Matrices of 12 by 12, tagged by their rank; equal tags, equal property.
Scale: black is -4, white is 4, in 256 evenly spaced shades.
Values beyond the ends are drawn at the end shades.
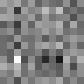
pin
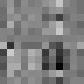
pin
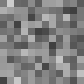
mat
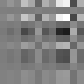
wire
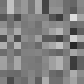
pin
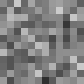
mat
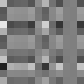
wire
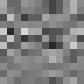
pin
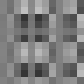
wire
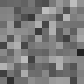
mat
